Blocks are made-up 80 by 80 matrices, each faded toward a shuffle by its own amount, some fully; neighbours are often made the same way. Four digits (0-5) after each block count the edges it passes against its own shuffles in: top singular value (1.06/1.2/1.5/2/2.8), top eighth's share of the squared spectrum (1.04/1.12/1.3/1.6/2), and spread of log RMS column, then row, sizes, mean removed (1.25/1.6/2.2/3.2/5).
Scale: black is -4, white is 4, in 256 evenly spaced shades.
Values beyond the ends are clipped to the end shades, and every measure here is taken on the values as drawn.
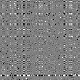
5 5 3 3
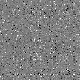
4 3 1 1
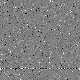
4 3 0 1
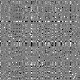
5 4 3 3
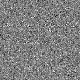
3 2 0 1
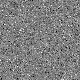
1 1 0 0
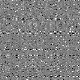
4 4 2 3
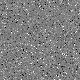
0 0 0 0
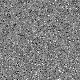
1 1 0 0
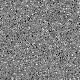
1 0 0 0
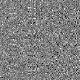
4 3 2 2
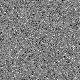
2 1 0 0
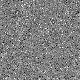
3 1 0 0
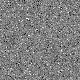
2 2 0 0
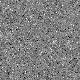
2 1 0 0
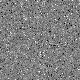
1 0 0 0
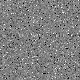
2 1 0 1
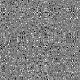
4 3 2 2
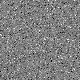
1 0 0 0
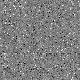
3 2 0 0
